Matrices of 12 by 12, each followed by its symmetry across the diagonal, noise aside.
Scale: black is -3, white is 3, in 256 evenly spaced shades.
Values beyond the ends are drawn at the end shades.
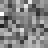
neither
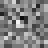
antisymmetric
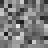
neither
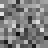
neither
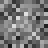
symmetric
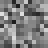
antisymmetric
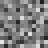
antisymmetric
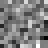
antisymmetric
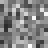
neither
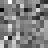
antisymmetric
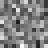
neither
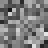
symmetric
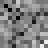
symmetric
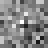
symmetric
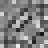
symmetric
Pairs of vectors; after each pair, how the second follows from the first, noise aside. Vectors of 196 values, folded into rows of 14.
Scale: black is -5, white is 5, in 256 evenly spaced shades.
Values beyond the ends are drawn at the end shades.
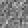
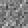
reversed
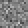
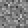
reversed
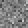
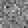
reversed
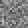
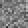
wrapped around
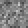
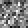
scaled up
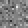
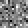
scaled up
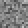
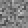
wrapped around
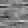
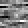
scaled up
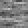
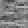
wrapped around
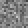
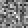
scaled up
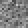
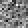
scaled up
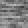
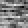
scaled up
